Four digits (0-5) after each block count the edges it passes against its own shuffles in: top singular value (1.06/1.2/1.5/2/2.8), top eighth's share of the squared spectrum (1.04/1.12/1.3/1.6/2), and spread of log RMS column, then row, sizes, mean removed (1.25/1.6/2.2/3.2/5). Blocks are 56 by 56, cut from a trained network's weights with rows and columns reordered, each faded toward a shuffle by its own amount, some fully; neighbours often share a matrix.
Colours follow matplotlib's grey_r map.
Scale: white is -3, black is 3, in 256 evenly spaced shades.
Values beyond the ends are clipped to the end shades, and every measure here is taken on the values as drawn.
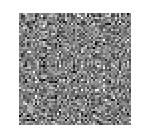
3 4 2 2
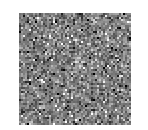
1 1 0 0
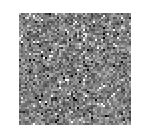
1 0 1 0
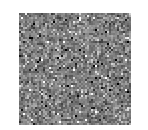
0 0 0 0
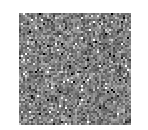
0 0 0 0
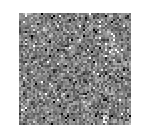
0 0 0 0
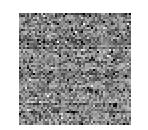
3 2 0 1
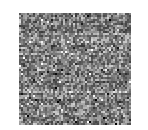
2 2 0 1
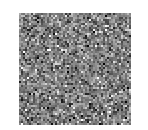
0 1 0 0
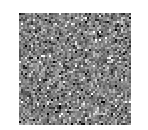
0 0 0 0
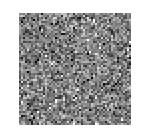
0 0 0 0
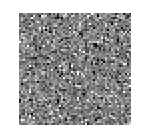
0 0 0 0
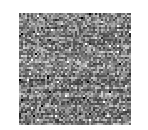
3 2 0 0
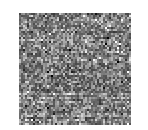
2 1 0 0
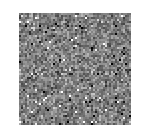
0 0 0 0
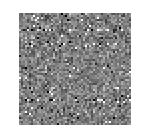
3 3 0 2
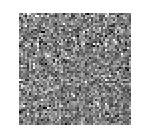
2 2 0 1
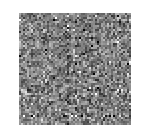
2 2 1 2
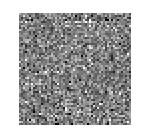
2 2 0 2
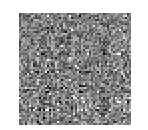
2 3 0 2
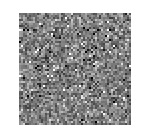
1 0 0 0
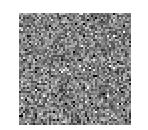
1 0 0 0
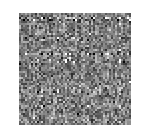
3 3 1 2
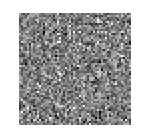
2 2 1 1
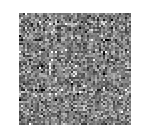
3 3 1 2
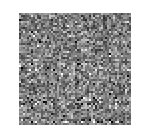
3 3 1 2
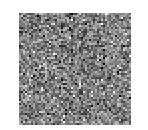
1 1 0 0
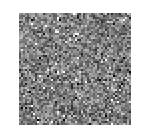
1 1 0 0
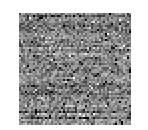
3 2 0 1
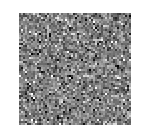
1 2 0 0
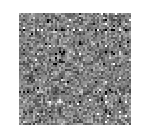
3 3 1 2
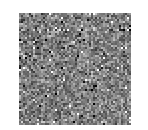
2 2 0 1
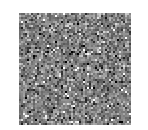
1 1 0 0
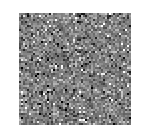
3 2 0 1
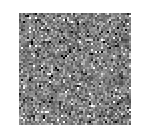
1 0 0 0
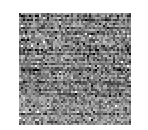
4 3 1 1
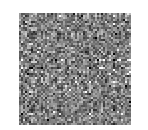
4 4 1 2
